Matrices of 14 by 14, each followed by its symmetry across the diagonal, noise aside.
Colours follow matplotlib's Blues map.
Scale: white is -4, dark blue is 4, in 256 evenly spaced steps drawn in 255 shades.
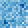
symmetric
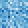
antisymmetric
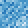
symmetric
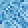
symmetric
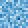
symmetric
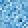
symmetric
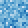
symmetric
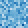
antisymmetric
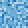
antisymmetric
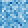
antisymmetric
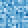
antisymmetric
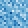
antisymmetric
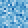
antisymmetric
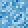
symmetric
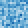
antisymmetric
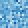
antisymmetric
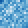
symmetric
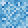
symmetric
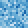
antisymmetric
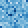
symmetric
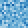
antisymmetric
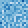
symmetric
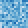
antisymmetric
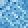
symmetric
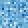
antisymmetric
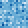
antisymmetric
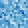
antisymmetric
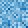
symmetric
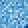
symmetric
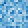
symmetric
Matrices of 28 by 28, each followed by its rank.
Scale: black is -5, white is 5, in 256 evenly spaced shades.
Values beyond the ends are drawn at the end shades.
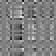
two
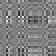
two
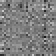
five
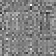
five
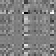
two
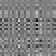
two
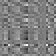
two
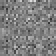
five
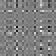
two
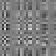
two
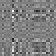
two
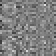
five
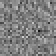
five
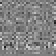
five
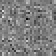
five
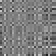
two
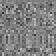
five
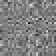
five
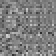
five
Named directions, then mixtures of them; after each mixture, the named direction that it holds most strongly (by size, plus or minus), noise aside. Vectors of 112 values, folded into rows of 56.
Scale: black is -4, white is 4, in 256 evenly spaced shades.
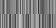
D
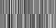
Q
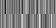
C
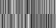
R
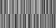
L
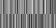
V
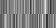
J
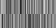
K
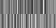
V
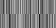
D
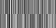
Q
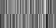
J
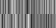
R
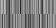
K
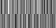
L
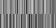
V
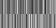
V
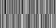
C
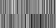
R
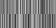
D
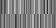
L
